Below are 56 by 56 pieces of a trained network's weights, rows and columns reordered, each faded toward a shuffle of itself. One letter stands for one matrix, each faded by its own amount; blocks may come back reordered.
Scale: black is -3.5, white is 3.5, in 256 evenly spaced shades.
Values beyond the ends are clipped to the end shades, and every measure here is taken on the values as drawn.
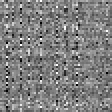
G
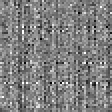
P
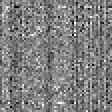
P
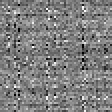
G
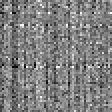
P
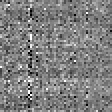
G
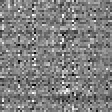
G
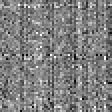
P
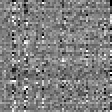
G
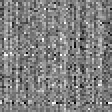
P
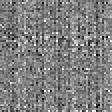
P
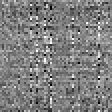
G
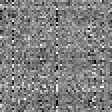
G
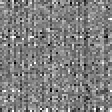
P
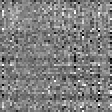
G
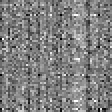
P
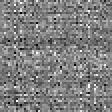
G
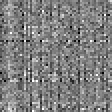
P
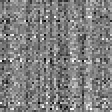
P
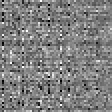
G
